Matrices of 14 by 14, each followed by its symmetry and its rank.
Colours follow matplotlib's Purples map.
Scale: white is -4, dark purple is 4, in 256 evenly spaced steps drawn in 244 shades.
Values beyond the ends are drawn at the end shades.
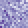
antisymmetric, full rank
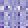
neither, rank two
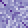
symmetric, full rank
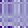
neither, rank one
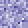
antisymmetric, full rank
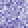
antisymmetric, full rank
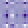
neither, rank one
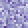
antisymmetric, full rank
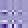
neither, rank one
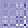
symmetric, rank one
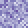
symmetric, full rank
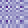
symmetric, rank one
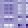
neither, rank one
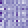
neither, rank two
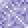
symmetric, full rank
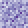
symmetric, full rank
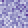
antisymmetric, full rank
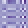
neither, rank one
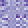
neither, rank two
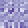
neither, rank two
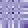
symmetric, rank one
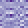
neither, rank two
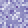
symmetric, full rank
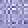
neither, rank two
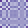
symmetric, rank one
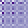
symmetric, rank one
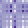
neither, rank one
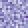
antisymmetric, full rank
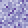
symmetric, full rank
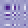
symmetric, rank one
